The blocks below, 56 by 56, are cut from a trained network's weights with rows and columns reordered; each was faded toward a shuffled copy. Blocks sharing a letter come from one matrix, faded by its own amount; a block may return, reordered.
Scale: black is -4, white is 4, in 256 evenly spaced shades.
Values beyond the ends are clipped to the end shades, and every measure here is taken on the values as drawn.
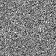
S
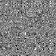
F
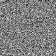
S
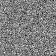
S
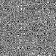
F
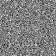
S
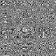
F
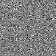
F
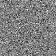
S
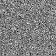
S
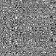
F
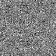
S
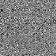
F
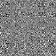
F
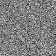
S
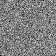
S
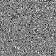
S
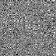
F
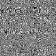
F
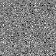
F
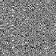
F
